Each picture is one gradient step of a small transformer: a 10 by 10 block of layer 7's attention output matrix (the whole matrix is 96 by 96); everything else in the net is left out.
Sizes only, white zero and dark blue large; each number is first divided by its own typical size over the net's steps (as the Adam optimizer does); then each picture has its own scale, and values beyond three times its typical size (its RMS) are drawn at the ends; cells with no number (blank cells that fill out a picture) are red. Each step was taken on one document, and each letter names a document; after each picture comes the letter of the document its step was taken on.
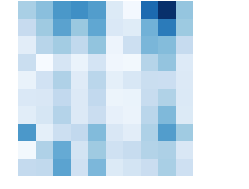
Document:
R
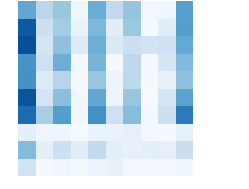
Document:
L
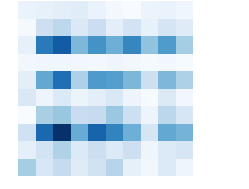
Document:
R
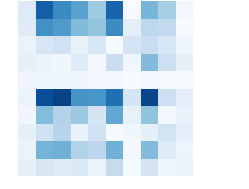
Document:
R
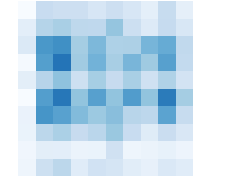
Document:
R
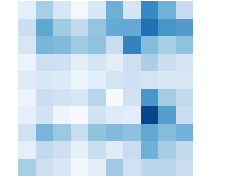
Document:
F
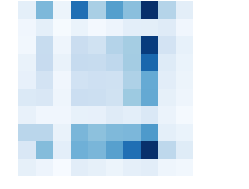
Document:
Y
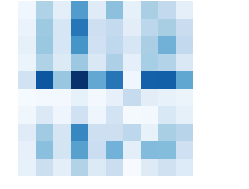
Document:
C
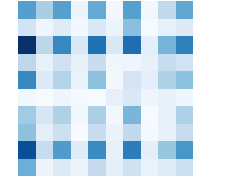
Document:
L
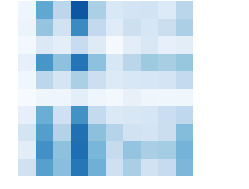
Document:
C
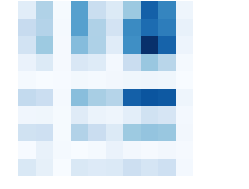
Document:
Y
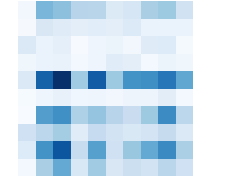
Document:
R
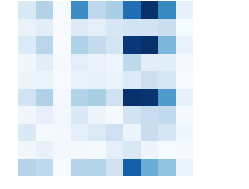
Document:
Y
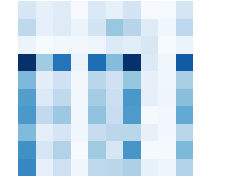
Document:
L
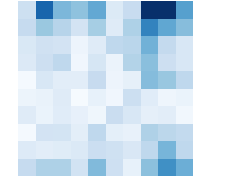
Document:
F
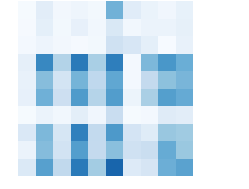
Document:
C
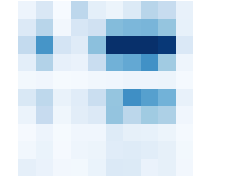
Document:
Y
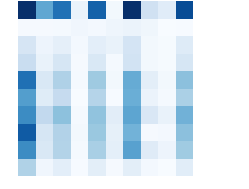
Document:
L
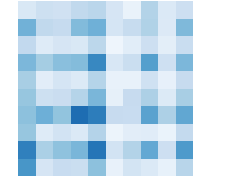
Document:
L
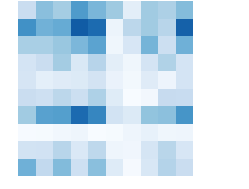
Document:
R
